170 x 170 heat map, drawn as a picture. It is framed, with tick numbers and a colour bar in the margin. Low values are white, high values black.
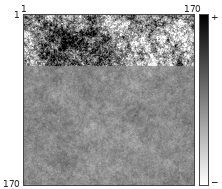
A horizontal seam about 30% of the way down splits the table, and the bottom part is calmer. The top left is the ninth with the highest average. The top right is the ninth with the lowest average. Neither half mirrors the other. The texture is blotchy.
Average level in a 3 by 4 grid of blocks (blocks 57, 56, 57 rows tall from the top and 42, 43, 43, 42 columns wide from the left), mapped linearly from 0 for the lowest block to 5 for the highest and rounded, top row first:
4510 / 2222 / 2222
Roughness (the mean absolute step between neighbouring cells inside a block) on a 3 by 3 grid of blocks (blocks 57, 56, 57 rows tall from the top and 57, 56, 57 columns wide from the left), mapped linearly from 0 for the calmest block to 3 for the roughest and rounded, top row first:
333 / 000 / 000
